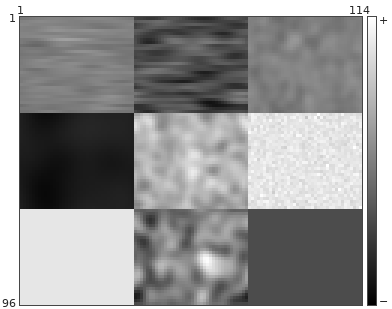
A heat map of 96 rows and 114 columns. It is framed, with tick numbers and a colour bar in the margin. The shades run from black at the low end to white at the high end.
The table splits into 3 rows of 3 panels. Panel 1,1: middling, streaked across, faint in contrast. Panel 1,2: low, streaked across. Panel 1,3: middling, blotchy, faint in contrast. Panel 2,1: very low, smooth, faint in contrast. Panel 2,2: high, blotchy. Panel 2,3: very high, fine-grained, faint in contrast. Panel 3,1: very high, flat. Panel 3,2: middling, blotchy, strong in contrast. Panel 3,3: low, flat.
